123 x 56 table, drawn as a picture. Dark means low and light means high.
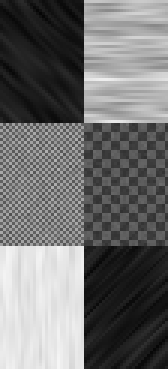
It is made of 3 by 2 panels. Panel 1,1: very low, slanting down to the right, faint in contrast. Panel 1,2: high, streaked across. Panel 2,1: middling, checkered, strong in contrast. Panel 2,2: low, checkered. Panel 3,1: very high, streaked downward, faint in contrast. Panel 3,2: very low, slanting up to the right, faint in contrast.
